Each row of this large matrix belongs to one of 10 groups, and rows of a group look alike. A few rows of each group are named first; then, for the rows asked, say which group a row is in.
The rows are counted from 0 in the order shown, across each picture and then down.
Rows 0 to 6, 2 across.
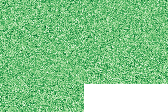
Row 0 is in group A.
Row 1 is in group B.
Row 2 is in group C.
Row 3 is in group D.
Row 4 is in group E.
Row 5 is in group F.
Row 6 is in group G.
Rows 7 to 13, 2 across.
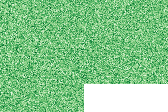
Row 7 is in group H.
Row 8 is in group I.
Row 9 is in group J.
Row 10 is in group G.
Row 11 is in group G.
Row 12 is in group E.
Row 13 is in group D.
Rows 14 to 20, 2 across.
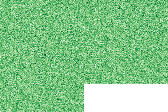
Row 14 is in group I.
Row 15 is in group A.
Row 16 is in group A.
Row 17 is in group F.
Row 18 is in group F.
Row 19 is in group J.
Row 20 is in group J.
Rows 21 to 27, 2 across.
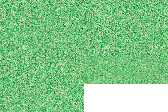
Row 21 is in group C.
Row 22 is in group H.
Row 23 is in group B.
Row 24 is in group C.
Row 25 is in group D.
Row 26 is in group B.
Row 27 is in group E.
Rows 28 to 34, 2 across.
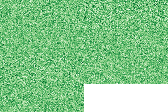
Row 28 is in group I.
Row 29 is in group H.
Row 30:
J
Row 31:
G
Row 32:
E
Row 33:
F
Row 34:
B
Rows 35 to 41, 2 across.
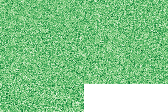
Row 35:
C
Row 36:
I
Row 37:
I
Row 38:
F
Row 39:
F
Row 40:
A
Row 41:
G
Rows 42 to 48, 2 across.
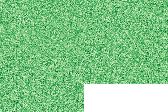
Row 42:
H
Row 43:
G
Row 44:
F
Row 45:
J
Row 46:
E
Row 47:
J
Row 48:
F
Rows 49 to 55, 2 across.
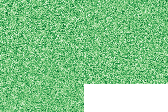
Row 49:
C
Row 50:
B
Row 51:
J
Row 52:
I
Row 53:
J
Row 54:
G
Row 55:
C
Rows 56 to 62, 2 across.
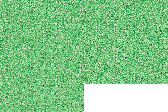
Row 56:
G
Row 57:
I
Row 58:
E
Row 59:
J
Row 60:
G
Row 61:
F
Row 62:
G
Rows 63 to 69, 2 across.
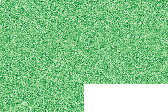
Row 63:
F
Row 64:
E
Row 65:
I
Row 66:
D
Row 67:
E
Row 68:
F
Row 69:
B
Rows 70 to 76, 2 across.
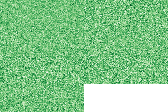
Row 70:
H
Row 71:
I
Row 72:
J
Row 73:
C
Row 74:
E
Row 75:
E
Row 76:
B
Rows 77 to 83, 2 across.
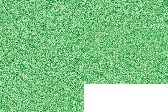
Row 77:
E
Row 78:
G
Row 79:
G
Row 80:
I
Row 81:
F
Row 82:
F
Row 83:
H
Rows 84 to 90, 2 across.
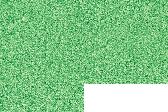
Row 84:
B
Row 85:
D
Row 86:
A
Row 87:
B
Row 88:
A
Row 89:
I
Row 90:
E
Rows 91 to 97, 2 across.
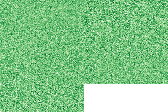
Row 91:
D
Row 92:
E
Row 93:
A
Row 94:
D
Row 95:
F
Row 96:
D
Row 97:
F
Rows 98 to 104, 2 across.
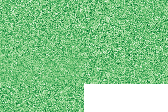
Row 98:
I
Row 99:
C
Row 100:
A
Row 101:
A
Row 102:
J
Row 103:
C
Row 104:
D
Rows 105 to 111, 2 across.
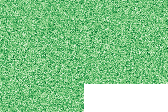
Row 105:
J
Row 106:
G
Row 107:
H
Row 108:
C
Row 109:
A
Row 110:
I
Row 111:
G
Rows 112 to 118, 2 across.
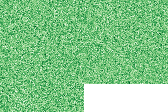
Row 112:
B
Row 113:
H
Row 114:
A
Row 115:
F
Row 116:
I
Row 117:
A
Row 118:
H
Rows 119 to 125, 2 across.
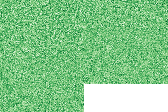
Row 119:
I
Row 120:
G
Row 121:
F
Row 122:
B
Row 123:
H
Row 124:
C
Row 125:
B
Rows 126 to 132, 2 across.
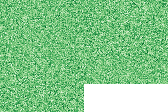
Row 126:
A
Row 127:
E
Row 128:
J
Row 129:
A
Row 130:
A
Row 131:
H
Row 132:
D
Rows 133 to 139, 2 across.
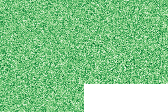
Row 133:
E
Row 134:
D
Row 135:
J
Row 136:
F
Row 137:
D
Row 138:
I
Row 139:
E
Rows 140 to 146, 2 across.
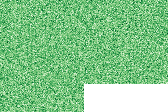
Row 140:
I
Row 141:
B
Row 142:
D
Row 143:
G
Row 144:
H
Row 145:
I
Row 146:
E
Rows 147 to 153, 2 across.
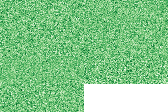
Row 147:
E
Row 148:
G
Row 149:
G
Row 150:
E
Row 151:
I
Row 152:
I
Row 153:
D
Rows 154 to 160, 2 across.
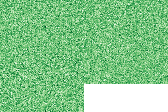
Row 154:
A
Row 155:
I
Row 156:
A
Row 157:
H
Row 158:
F
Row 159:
C
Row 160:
D
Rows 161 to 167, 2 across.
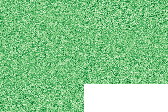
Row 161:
E
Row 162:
A
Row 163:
A
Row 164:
J
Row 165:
D
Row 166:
E
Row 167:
E
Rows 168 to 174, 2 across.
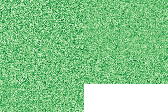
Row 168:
I
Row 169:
A
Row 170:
J
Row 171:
E
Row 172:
A
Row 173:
C
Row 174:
I
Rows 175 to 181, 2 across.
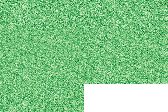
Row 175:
H
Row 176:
J
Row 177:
G
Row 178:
F
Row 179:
F
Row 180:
H
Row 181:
B
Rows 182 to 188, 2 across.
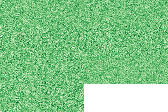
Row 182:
F
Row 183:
C
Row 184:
I
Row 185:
H
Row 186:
A
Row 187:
E
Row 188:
F
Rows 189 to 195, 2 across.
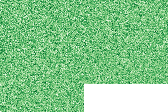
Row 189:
H
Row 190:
E
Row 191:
E
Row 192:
G
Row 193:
A
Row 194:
A
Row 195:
C
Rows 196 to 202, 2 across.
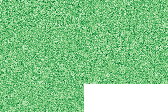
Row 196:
G
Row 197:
I
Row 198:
B
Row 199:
A
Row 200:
J
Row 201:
C
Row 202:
B
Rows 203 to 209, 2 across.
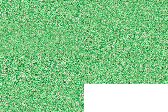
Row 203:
G
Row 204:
J
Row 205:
A
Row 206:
D
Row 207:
C
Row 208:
A
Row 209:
G
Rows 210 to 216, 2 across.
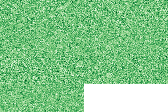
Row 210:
D
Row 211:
J
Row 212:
E
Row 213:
A
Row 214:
J
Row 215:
B
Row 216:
A
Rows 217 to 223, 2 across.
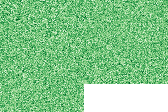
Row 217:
D
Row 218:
G
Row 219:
E
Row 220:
B
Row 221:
B
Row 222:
A
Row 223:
I
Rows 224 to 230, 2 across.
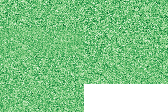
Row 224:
C
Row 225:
D
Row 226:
B
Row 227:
J
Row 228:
J
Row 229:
F
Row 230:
B
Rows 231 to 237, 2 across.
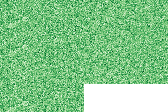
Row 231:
B
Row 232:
C
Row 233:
B
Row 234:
A
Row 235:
H
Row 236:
A
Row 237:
B
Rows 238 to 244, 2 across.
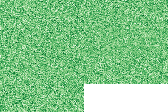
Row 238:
F
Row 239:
G
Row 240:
C
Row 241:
D
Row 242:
F
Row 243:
F
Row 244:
E
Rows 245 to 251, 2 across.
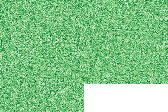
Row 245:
E
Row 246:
J
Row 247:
I
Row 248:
G
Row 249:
G
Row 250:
C
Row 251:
D
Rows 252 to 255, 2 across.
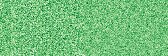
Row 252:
I
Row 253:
A
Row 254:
I
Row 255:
C
